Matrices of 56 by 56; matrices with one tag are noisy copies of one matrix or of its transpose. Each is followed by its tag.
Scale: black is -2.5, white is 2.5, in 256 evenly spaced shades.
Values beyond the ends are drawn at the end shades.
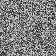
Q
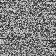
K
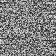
K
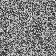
Q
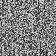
K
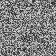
Q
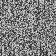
K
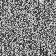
K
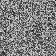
Q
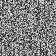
K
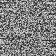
K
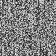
K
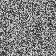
Q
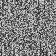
K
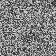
Q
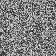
Q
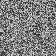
Q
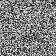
Q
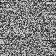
K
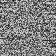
K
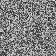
Q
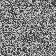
Q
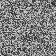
Q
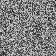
Q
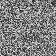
Q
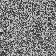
Q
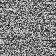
K
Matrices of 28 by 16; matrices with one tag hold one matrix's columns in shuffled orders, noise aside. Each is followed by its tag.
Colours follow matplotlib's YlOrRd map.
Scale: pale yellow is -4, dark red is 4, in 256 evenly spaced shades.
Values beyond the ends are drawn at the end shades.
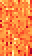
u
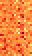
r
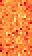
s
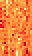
u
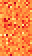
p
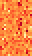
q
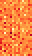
r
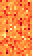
q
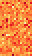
p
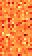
p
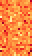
s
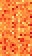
r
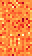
p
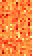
q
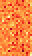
s
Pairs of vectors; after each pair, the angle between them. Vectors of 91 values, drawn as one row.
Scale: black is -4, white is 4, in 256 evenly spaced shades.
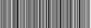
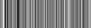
orthogonal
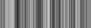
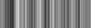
nearly opposite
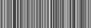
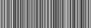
nearly parallel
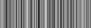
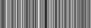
nearly opposite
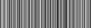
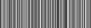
nearly parallel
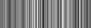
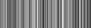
nearly parallel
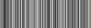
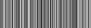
partly opposed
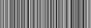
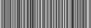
partly aligned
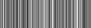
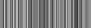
nearly opposite
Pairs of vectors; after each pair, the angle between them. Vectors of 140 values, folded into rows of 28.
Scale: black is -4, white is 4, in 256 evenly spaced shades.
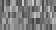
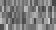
orthogonal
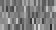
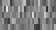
partly opposed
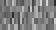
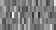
partly opposed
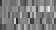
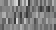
partly opposed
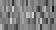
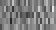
nearly opposite
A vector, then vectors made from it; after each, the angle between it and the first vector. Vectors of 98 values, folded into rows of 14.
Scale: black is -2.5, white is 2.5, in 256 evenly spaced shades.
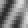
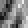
nearly parallel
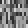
orthogonal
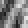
nearly parallel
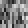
partly aligned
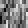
partly aligned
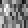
partly opposed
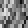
partly opposed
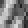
nearly opposite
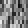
partly opposed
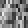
partly opposed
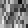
partly opposed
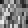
partly opposed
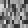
orthogonal
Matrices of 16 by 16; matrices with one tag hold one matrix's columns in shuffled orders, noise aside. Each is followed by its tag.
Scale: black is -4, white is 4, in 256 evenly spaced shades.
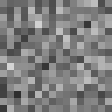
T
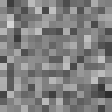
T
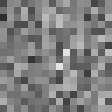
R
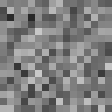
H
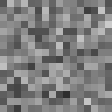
T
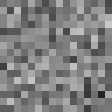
T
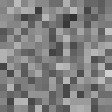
H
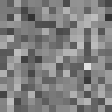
R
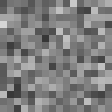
T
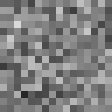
T
